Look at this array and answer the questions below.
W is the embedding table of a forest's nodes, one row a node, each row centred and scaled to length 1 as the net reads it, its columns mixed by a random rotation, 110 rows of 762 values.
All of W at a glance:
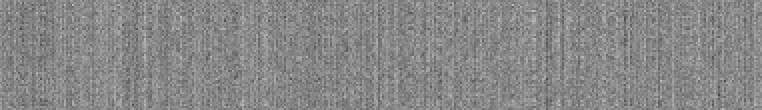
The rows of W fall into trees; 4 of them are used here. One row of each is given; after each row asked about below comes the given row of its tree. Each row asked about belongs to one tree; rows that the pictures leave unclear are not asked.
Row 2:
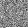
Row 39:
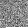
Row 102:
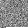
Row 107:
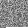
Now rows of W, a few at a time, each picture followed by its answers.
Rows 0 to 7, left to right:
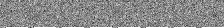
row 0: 39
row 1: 102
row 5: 39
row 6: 2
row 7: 107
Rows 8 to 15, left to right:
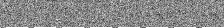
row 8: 102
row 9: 107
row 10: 39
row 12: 107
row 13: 107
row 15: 107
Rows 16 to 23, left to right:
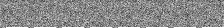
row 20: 39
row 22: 107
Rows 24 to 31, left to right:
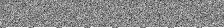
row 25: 102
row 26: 39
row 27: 107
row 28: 107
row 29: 107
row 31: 102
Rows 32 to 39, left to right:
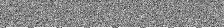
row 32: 102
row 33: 39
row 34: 39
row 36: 107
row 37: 2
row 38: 39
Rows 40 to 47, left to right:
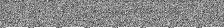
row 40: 39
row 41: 39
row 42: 102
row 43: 39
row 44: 39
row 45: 39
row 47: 102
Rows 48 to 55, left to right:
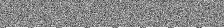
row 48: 102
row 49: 2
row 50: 39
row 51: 102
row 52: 107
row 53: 39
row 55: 107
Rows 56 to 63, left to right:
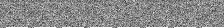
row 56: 39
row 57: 39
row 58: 39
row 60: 2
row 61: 39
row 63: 102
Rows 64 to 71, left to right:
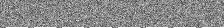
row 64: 107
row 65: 39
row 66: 39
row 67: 2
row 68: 39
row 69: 102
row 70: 2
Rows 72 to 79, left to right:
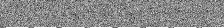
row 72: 102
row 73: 107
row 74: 107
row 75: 102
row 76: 107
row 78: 39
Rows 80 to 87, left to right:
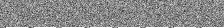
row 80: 102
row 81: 102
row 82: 2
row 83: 102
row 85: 107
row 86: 102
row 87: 2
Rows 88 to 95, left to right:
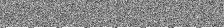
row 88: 102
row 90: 102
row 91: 39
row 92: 2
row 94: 107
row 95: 2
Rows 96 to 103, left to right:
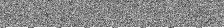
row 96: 102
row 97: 107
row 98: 2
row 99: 39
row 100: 39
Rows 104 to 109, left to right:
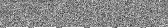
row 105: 39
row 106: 102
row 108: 2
